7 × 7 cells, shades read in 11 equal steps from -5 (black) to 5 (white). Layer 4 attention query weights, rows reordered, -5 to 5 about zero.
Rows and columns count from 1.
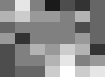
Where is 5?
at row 7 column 5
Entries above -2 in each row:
4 7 6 6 5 6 6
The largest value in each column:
2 4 2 3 5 3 4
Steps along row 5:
up up down up down down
